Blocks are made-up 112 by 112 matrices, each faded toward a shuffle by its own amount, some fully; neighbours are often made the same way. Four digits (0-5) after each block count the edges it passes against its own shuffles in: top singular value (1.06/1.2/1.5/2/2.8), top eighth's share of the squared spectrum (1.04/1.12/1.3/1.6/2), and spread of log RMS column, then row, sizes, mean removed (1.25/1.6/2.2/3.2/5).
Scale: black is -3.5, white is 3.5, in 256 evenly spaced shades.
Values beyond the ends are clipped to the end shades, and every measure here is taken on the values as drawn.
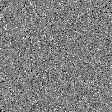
3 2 0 0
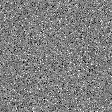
0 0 0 0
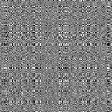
5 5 4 4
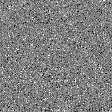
3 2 1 1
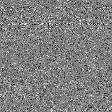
1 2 0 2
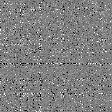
2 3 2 3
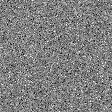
0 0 0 0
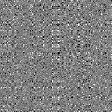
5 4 3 3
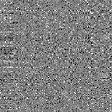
4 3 2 2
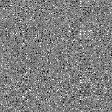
4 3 2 2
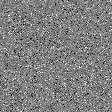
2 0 0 0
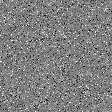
1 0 0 0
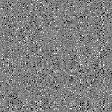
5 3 2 2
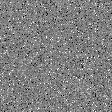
2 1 0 0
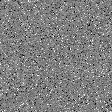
0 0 0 0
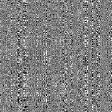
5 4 4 2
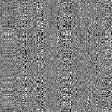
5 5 4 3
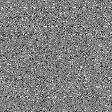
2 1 0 2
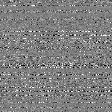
2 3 0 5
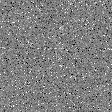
0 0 0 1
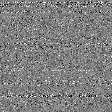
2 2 0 3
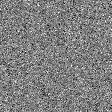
0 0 0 0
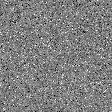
0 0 0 0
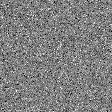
0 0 0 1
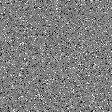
3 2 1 0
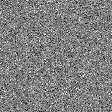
3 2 0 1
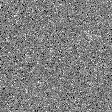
1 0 0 0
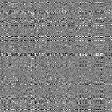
5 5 3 4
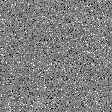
2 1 0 0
